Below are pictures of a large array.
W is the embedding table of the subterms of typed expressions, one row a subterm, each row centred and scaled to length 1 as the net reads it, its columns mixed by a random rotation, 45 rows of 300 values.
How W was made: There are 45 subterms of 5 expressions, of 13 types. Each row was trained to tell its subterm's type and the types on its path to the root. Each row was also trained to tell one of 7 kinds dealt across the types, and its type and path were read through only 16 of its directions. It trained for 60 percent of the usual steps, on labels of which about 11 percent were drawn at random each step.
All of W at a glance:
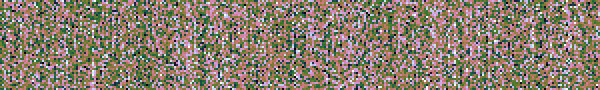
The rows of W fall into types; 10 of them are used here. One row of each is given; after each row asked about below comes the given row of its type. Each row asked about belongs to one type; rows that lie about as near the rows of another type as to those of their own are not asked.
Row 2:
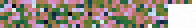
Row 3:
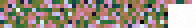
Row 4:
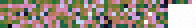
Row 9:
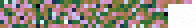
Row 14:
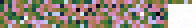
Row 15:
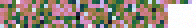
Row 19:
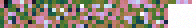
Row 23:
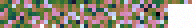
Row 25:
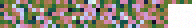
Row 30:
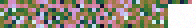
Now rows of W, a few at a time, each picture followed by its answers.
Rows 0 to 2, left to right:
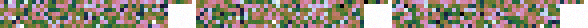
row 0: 9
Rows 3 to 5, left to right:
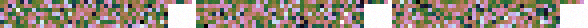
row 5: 14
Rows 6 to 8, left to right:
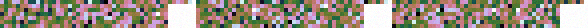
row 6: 15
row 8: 4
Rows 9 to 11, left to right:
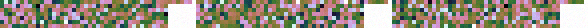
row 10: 9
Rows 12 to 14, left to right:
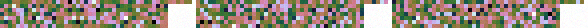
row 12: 25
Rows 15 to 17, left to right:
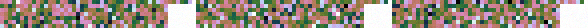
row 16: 14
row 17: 15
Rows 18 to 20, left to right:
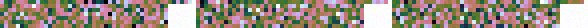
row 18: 15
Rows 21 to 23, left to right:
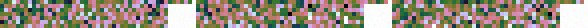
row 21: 23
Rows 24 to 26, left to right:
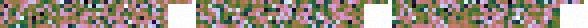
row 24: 15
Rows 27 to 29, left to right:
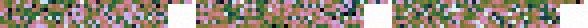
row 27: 23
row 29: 4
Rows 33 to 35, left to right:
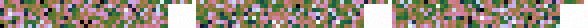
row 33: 3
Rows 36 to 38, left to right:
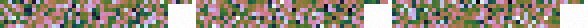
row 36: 3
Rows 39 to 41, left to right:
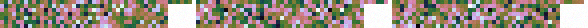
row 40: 3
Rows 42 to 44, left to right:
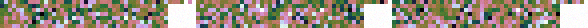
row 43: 4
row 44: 3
